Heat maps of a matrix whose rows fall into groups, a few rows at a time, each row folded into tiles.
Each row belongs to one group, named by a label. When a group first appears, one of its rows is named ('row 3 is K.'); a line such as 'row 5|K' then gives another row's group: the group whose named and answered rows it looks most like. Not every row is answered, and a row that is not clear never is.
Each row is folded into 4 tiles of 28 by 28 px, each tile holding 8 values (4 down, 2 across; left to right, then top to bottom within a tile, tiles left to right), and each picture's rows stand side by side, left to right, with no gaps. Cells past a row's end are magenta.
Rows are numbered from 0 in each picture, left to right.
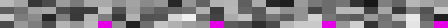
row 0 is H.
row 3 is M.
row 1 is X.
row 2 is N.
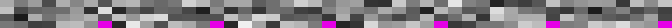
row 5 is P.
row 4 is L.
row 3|H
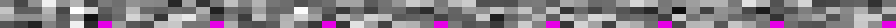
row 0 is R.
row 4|H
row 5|P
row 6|P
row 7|H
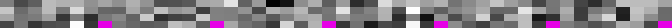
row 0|R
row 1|H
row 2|N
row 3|R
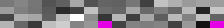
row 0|X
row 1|M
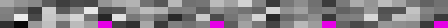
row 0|L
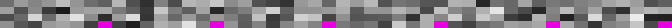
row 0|X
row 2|H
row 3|N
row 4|H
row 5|X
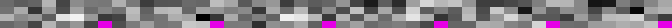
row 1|L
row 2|M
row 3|M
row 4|L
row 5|L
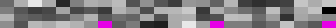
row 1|N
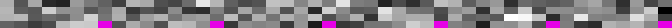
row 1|P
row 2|M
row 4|M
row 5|X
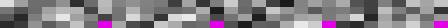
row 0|L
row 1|X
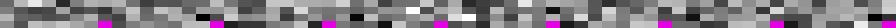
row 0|P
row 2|R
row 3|N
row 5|L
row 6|N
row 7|L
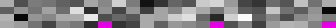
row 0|M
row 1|L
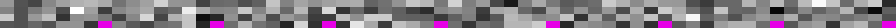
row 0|R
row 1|X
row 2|M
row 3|P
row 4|N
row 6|R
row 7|P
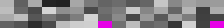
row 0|N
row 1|M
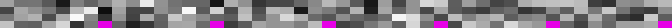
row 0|X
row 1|N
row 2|L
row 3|M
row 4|P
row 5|H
